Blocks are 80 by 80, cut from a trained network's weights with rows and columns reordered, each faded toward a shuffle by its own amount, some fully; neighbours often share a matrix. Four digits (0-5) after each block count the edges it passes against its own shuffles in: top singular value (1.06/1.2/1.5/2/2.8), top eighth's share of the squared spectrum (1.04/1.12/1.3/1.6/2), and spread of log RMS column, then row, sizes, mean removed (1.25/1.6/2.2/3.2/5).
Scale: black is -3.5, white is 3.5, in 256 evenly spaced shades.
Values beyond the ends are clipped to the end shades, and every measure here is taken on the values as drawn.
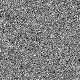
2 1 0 0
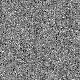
0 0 0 0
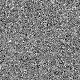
0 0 0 0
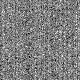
3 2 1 1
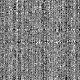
4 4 2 3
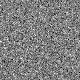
0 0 0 0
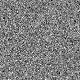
2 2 0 0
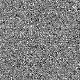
2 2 2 0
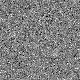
0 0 0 0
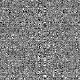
2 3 3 2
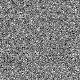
1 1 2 0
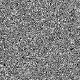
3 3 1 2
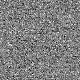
1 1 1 0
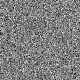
2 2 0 0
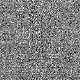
2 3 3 1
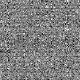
2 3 3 1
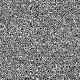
2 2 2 0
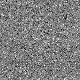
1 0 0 0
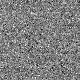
1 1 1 0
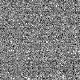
2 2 2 1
